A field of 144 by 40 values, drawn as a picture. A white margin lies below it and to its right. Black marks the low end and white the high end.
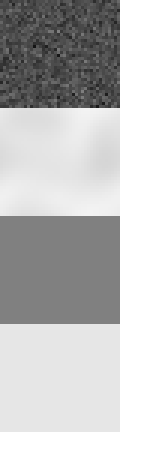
It is made of 4 by 1 panels. Panel 1,1: low, fine-grained. Panel 2,1: very high, smooth, faint in contrast. Panel 3,1: middling, flat. Panel 4,1: very high, flat.
